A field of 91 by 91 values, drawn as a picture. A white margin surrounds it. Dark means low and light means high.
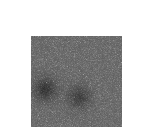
There are no regular stripes. The halves do not mirror each other. No single row or column stands out from its neighbours. There are two dips. On average the colour sits 40% of the way up the scale. The middle left is the ninth with the lowest average.
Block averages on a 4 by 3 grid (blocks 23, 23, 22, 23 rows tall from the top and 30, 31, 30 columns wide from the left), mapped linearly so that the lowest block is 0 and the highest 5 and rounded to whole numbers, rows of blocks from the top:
555 | 455 | 015 | 545
